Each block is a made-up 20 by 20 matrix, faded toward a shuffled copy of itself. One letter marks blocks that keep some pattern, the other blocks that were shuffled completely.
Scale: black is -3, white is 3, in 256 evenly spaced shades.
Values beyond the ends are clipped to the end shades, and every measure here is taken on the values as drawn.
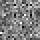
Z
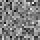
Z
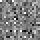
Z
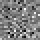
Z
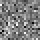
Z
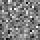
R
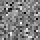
R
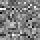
Z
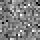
R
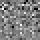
Z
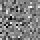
Z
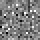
R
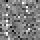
Z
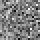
R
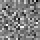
Z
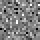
R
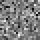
R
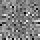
Z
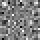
Z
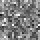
Z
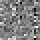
Z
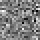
Z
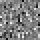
Z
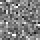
R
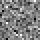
R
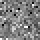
R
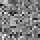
Z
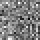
Z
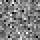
R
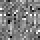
Z
